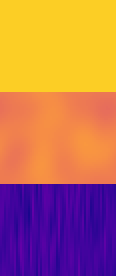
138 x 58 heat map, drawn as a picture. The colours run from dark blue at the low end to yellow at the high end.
The table splits into 3 rows of 1 panel. Panel 1,1: very high, flat. Panel 2,1: high, smooth, faint in contrast. Panel 3,1: very low, streaked downward, faint in contrast.
